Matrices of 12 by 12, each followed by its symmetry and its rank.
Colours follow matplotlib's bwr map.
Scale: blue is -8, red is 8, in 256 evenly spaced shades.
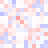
symmetric, full rank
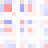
symmetric, rank two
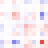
symmetric, rank two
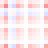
symmetric, rank one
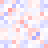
symmetric, full rank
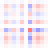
symmetric, rank one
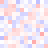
symmetric, full rank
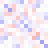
symmetric, full rank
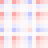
symmetric, rank one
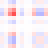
symmetric, rank one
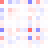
symmetric, rank two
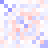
symmetric, full rank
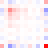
symmetric, rank two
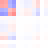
symmetric, rank one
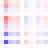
neither, rank one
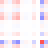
symmetric, rank one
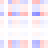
neither, rank one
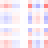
neither, rank one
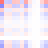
neither, rank one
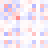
symmetric, rank two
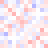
symmetric, full rank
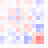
symmetric, rank two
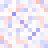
symmetric, full rank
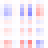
neither, rank one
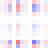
neither, rank one
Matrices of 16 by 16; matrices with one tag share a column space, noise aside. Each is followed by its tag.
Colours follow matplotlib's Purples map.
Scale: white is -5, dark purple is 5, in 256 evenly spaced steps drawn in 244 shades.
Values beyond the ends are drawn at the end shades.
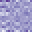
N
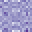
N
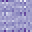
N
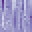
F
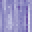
F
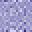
N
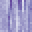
F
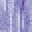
F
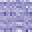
N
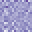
N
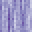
F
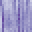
F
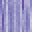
F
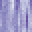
F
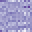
N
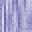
F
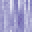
F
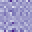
N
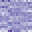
N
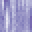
F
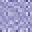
N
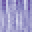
F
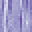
F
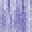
F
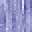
F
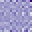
N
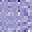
N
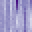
F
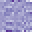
N
